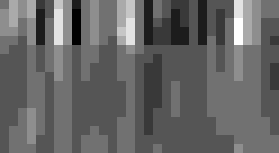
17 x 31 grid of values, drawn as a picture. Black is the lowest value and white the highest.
The bottom right is the smoothest part. The bottom part is calmer, past a seam about 30% of the way down. The grain runs up and down. The top left is the roughest part.
